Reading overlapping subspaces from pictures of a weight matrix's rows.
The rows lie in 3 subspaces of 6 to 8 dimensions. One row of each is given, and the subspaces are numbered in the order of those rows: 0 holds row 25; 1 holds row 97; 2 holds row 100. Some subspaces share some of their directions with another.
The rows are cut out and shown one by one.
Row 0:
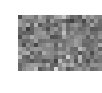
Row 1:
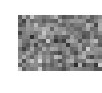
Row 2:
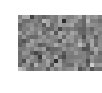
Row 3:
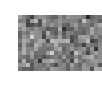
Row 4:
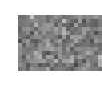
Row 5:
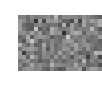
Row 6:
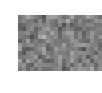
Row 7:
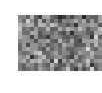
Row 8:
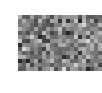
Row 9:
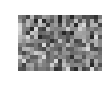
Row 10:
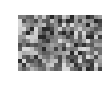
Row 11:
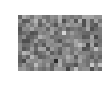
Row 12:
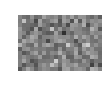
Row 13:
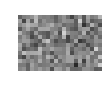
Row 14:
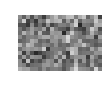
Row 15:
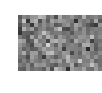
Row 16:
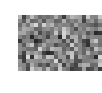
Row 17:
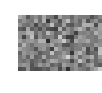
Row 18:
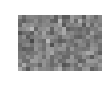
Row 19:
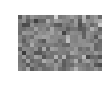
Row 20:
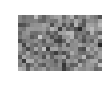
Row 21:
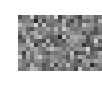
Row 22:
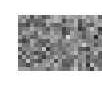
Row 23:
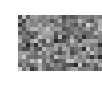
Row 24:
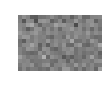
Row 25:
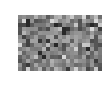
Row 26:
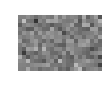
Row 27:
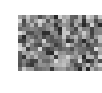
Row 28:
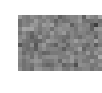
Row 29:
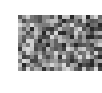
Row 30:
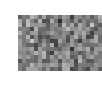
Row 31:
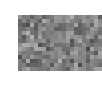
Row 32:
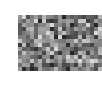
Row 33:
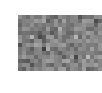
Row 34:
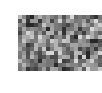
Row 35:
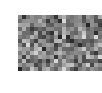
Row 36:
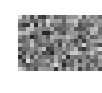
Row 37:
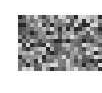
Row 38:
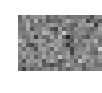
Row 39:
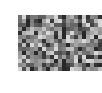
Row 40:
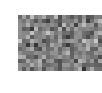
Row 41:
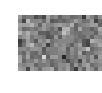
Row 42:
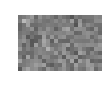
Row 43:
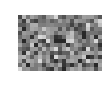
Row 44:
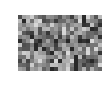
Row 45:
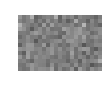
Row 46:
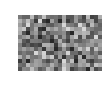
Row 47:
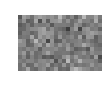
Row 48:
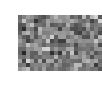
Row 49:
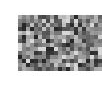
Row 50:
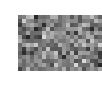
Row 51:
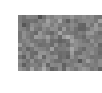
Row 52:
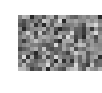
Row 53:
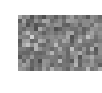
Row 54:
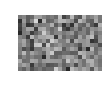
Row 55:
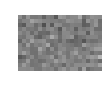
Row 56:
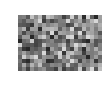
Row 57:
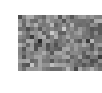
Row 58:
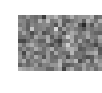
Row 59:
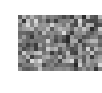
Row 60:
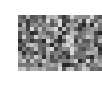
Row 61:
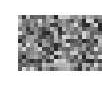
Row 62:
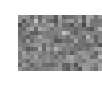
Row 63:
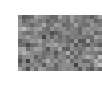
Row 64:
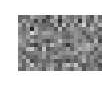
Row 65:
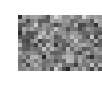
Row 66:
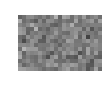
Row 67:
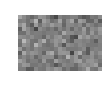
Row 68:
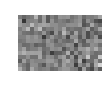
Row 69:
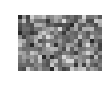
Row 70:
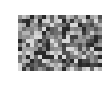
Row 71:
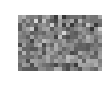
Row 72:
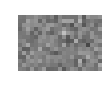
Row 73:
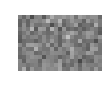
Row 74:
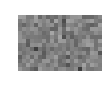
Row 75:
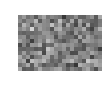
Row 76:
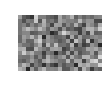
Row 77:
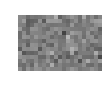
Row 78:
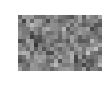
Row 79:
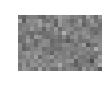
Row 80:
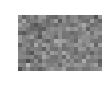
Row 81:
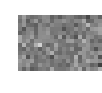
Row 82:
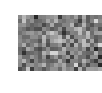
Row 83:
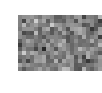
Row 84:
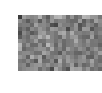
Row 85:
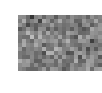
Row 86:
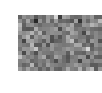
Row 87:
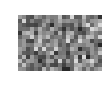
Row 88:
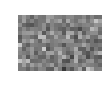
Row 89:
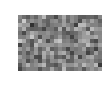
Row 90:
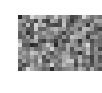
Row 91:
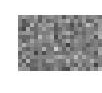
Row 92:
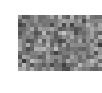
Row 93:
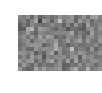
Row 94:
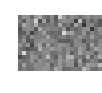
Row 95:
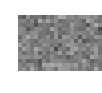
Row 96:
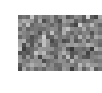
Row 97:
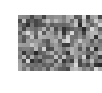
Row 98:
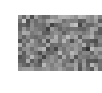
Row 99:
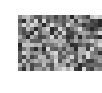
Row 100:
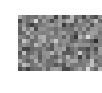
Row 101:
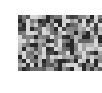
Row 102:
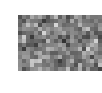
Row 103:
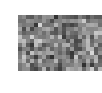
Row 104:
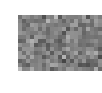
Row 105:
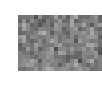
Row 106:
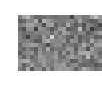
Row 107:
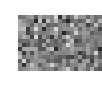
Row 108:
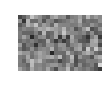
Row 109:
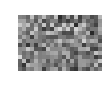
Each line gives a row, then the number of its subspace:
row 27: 1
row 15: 0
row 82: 2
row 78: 2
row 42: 2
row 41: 0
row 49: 1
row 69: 0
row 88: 2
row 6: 2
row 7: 0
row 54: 0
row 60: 1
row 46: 2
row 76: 2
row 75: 1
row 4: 0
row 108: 1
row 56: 2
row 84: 0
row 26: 2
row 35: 0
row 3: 2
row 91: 1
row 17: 1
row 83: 2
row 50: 2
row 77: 1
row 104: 2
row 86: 0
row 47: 0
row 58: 1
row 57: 2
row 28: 0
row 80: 2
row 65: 0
